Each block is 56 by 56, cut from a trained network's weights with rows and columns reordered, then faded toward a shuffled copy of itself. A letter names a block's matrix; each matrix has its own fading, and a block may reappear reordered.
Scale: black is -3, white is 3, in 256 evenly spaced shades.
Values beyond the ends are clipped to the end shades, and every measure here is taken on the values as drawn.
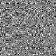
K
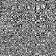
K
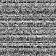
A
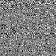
K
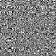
K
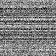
A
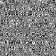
K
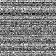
A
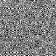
K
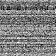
A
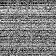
A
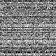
A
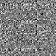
K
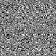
K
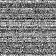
A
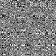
K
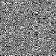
K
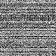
A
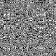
K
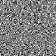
K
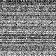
A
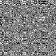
K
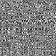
K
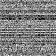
A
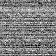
A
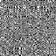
K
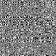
K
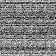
A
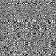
K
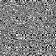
K
